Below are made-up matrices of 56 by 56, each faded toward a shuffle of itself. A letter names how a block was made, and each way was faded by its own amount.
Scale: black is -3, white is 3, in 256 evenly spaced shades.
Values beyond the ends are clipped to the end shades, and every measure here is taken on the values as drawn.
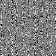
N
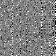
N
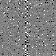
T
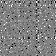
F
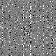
T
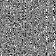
N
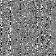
N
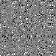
T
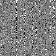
N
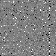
F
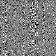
N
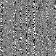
N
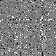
F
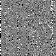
N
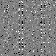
T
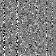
N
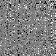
T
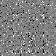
F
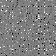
F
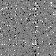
F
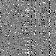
T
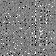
F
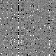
T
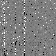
T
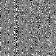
N
